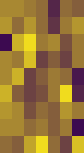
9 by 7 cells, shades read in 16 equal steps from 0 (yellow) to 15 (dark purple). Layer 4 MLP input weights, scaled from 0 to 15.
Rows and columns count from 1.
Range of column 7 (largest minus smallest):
13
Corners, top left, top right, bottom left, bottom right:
6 9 8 2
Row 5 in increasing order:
3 6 7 8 9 11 14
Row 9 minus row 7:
3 3 -6 -8 -1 6 -5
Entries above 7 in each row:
4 3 2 3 4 4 3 3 4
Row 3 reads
15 3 0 7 6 10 7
